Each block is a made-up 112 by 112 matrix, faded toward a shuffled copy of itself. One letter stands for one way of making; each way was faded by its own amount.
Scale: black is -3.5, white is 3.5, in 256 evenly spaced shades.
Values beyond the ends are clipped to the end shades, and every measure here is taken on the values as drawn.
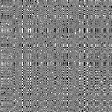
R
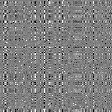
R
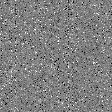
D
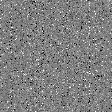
D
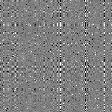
R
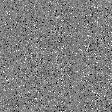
D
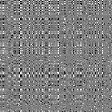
R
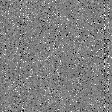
D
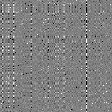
R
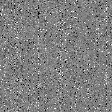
D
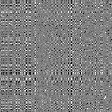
R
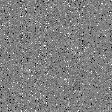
D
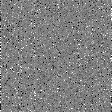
D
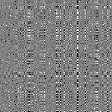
R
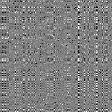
R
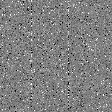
D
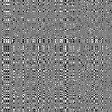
R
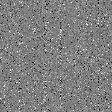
D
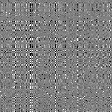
R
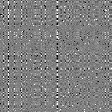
R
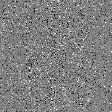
D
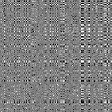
R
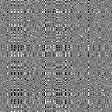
R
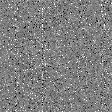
D
